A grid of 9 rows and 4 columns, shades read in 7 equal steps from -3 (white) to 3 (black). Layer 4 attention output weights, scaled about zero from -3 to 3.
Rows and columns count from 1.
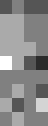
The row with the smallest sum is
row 4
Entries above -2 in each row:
4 4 4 4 3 4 4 3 4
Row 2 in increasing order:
-1 -1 0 0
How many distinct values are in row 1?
2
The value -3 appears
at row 5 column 1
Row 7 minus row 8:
1 -2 0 3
